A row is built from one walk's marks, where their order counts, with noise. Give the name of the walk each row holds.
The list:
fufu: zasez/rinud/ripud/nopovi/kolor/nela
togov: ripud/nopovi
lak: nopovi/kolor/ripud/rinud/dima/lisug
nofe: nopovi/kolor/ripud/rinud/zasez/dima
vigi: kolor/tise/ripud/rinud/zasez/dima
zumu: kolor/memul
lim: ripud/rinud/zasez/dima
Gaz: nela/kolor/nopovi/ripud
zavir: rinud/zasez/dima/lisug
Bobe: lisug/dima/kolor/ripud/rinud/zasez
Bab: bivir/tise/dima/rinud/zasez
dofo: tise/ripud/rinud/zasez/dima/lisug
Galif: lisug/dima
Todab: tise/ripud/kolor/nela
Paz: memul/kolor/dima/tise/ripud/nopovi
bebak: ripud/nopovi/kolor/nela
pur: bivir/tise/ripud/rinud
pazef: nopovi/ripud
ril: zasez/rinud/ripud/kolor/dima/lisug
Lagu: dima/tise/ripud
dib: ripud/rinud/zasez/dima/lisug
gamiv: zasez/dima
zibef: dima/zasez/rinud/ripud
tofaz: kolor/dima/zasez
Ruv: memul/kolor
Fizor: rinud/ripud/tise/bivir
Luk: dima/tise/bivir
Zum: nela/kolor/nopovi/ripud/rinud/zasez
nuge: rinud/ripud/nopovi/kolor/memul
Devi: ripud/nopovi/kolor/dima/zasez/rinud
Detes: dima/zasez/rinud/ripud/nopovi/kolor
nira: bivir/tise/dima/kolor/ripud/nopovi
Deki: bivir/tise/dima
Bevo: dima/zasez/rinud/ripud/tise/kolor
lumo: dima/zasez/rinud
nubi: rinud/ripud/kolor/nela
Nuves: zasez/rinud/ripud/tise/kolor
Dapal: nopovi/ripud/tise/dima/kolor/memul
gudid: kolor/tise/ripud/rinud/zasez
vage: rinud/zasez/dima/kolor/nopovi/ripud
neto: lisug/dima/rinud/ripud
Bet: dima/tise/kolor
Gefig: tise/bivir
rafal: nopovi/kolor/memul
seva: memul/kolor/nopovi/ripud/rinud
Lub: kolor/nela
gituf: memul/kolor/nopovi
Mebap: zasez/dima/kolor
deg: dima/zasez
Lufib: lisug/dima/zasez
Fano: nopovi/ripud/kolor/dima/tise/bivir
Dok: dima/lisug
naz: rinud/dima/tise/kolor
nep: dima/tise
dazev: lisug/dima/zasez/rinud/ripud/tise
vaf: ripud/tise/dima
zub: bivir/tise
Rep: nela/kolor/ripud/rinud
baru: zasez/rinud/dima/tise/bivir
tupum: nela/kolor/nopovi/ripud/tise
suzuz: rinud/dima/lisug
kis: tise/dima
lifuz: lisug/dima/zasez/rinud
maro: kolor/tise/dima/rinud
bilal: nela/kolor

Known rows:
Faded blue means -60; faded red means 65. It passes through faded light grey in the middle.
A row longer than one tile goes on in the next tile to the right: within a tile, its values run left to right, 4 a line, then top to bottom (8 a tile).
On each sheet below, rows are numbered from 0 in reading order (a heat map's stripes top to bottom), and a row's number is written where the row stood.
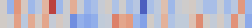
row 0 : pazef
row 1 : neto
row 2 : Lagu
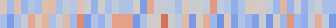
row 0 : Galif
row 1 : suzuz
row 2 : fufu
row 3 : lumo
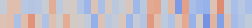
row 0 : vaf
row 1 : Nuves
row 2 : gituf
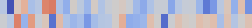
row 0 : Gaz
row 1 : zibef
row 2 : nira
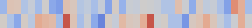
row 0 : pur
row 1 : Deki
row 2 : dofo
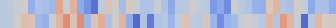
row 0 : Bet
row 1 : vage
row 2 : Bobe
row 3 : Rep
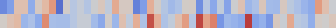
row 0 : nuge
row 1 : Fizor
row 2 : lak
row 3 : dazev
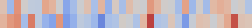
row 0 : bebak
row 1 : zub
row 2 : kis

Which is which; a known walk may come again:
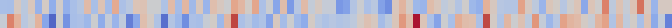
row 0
Devi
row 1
deg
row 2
zub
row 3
Lufib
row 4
naz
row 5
pur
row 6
Todab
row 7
togov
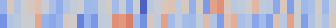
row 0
zibef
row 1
neto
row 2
gamiv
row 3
lifuz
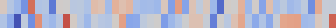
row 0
baru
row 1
lim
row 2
Bevo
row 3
suzuz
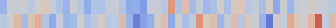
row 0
nofe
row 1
Bobe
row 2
Dok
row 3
Deki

